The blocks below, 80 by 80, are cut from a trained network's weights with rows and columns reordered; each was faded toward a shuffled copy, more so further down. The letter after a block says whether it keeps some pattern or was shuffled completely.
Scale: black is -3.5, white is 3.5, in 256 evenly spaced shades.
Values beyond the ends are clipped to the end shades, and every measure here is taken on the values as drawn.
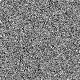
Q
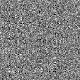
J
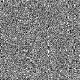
J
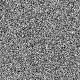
Q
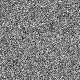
Q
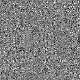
J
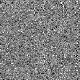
J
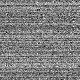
J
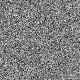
Q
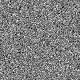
Q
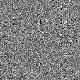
J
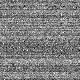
J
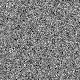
Q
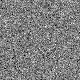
Q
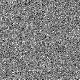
J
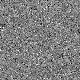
Q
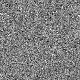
J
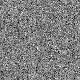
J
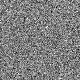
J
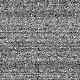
J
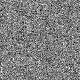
J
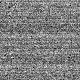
J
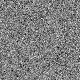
Q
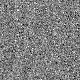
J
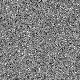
Q
